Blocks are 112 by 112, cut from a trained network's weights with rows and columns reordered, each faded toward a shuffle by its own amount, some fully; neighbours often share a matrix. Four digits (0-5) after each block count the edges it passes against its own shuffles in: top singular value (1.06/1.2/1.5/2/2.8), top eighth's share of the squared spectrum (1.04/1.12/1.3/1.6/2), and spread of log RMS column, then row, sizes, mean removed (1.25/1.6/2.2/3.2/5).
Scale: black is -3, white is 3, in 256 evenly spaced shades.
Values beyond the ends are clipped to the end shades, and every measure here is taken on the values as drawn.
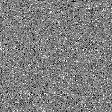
2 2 1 1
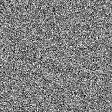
3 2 0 0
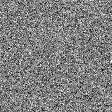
1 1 0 0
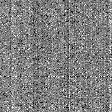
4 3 1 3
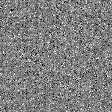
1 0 0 0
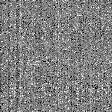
3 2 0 2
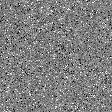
0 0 0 0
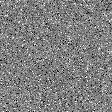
0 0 0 0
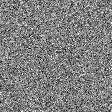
0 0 0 0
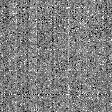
3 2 0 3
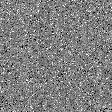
0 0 0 0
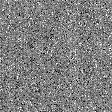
1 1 0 1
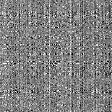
4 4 2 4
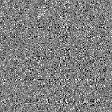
4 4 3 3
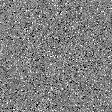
1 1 0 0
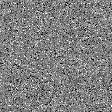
2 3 1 2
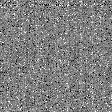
2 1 0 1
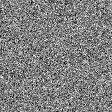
0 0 0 0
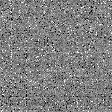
2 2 2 0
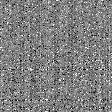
3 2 0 2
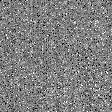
1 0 0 1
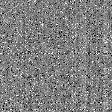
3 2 0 2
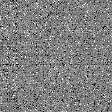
2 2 2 0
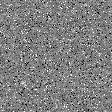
1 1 1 0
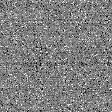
2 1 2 0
